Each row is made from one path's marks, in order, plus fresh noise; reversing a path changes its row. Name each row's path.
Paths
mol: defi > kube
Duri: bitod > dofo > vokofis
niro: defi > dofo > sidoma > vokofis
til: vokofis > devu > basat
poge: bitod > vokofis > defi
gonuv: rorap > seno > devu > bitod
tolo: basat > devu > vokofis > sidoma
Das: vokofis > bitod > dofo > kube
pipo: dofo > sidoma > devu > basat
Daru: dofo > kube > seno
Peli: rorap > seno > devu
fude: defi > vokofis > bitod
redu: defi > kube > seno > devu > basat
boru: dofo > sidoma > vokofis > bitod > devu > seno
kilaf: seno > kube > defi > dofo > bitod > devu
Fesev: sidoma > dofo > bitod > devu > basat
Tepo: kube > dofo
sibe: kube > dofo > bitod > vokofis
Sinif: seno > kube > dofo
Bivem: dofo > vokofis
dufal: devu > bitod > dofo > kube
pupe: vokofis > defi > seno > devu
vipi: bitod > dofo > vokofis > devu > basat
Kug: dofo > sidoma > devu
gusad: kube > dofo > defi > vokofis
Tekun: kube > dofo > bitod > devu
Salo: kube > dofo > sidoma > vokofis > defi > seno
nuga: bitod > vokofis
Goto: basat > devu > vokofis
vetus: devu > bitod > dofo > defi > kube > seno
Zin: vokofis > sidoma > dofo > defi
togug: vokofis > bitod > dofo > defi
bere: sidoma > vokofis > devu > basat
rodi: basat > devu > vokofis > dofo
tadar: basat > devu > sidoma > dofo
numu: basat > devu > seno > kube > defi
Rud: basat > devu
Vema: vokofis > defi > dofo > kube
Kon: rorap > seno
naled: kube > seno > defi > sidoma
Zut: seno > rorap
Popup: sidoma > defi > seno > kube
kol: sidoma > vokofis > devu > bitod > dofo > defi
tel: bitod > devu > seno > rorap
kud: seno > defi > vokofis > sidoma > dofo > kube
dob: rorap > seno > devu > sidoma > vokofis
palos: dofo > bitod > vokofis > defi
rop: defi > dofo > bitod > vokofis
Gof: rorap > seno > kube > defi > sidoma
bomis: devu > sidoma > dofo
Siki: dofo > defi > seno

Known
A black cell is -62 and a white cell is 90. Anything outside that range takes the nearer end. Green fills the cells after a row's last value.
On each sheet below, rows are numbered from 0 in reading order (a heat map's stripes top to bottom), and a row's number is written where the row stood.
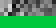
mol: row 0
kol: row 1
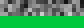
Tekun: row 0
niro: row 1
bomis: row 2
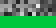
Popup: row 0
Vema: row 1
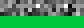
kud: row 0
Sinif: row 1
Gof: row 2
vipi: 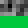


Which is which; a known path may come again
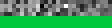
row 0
Popup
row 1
mol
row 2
Daru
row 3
kol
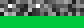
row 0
Bivem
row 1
Sinif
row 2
pupe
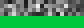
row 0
Kug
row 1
naled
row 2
Vema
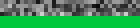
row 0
kud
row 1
bomis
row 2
togug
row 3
fude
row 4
rop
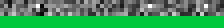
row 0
Fesev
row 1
Gof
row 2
niro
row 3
kilaf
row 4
vipi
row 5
Salo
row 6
Das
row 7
gusad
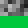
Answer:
Tekun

